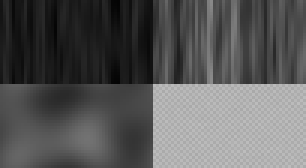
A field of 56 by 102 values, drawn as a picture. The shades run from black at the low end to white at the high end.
The table splits into 2 rows of 2 panels. Panel 1,1: very low, streaked downward, faint in contrast. Panel 1,2: low, streaked downward. Panel 2,1: low, smooth. Panel 2,2: high, checkered, faint in contrast.
